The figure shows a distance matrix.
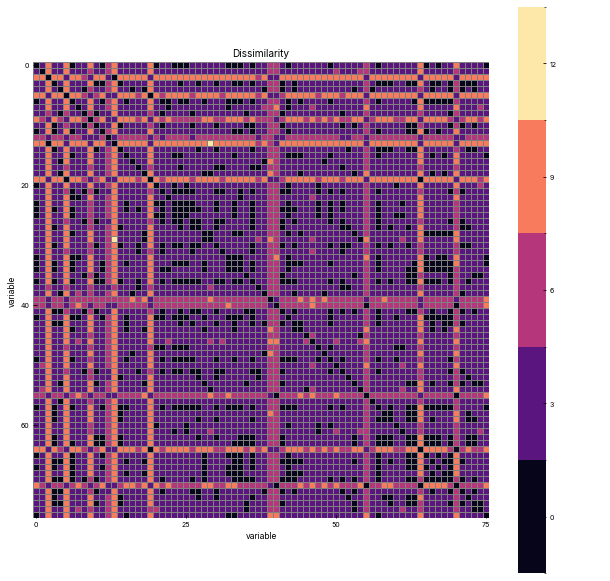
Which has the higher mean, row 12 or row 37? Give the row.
12
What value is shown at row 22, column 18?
3
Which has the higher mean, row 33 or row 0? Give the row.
0
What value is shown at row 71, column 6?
3
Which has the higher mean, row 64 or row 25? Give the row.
64
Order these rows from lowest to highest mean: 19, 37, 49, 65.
49, 65, 37, 19
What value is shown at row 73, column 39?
6
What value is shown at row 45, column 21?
3
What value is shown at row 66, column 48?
3
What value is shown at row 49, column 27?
3
